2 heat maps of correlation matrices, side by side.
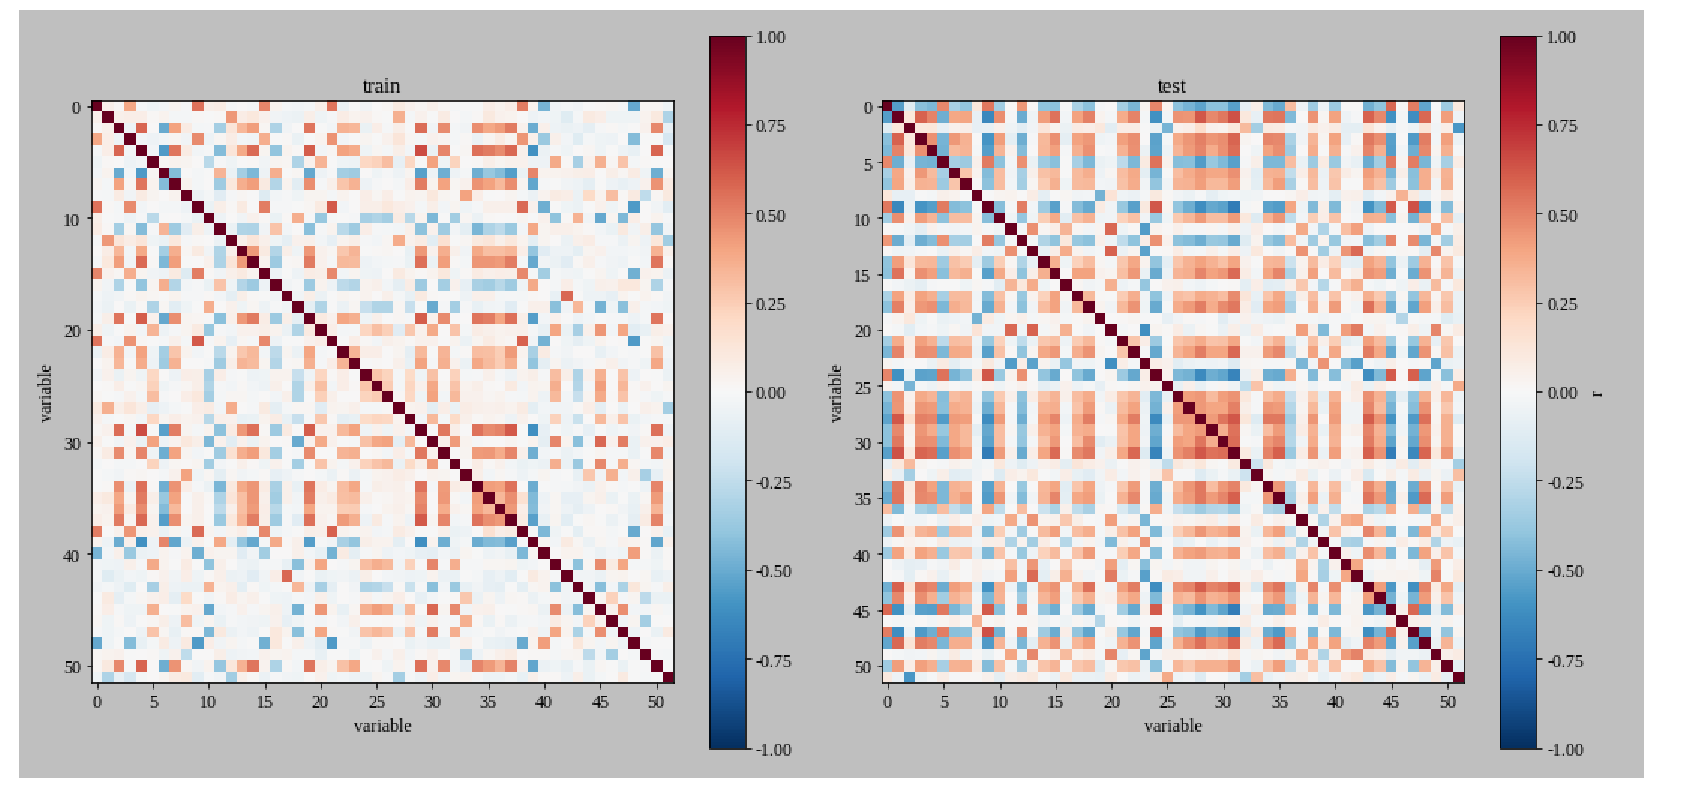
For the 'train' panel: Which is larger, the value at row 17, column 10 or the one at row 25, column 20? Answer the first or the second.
the second
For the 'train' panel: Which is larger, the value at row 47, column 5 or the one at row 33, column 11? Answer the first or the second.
the first
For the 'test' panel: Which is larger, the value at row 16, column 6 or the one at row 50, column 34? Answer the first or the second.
the second
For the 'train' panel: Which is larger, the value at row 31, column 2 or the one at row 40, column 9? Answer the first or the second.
the first
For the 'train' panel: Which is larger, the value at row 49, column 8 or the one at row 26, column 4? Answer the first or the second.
the second
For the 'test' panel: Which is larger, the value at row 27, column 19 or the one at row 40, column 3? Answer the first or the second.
the second
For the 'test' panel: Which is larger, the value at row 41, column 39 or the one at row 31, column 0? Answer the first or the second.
the first
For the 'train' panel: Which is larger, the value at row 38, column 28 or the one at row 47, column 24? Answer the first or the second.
the second
